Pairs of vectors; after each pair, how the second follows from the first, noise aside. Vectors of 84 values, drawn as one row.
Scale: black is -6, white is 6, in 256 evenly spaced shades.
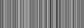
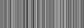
reversed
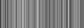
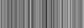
wrapped around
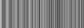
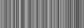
wrapped around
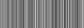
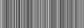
reversed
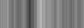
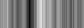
scaled up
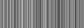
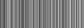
wrapped around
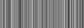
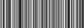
scaled up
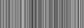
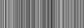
reversed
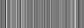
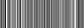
scaled up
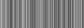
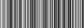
scaled up
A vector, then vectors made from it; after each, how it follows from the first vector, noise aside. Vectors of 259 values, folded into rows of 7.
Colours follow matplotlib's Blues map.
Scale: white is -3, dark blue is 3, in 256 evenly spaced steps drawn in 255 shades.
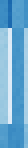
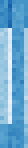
copied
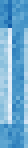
copied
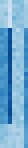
negated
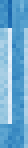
copied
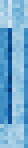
negated
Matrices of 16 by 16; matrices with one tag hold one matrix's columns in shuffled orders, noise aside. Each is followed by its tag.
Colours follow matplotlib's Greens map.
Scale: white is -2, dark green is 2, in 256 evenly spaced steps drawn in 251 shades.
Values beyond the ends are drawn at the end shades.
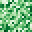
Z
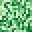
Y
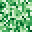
Y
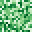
Z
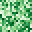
Y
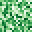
Y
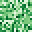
Z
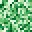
Z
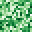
Y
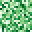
Z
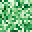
Z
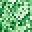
Y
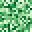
Z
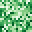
Y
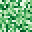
Z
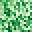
Y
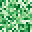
Z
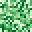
Z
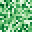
Z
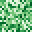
Z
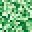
Y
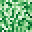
Y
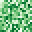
Z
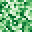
Y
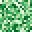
Z
